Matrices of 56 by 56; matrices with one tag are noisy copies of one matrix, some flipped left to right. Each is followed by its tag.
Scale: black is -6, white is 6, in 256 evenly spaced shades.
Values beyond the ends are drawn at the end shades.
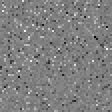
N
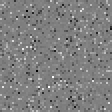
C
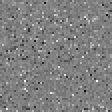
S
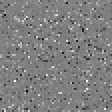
S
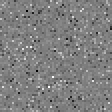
C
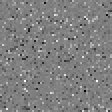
S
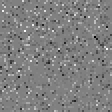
N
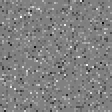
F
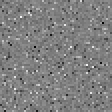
F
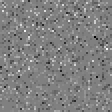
N
